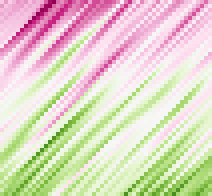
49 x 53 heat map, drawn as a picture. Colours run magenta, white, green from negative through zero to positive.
The top left is the ninth with the lowest average. No row or column stands out. There is an overall slope up to the bottom. The grain runs diagonally up to the right.
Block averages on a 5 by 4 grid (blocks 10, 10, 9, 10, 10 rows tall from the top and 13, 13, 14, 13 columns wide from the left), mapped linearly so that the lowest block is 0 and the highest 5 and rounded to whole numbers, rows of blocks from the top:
0 0 1 1 / 1 2 2 2 / 3 3 3 3 / 4 4 3 4 / 5 4 4 5
